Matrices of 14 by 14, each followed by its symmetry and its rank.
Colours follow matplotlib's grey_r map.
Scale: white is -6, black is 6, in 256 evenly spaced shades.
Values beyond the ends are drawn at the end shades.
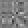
antisymmetric, rank two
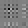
symmetric, rank one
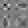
symmetric, rank two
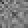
symmetric, rank three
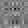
neither, rank two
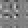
antisymmetric, rank two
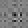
symmetric, rank two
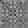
symmetric, rank three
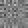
antisymmetric, rank two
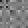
symmetric, rank three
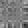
symmetric, rank two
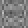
neither, rank two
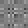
symmetric, rank one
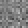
antisymmetric, rank two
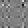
neither, rank two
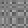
symmetric, rank one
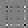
symmetric, rank one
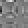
antisymmetric, rank two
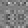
neither, rank two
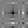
symmetric, rank one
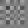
symmetric, rank one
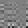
neither, rank two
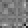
symmetric, rank three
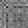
symmetric, rank three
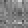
neither, rank two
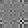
symmetric, rank two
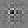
symmetric, rank two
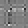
antisymmetric, rank two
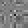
symmetric, rank two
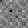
symmetric, rank three
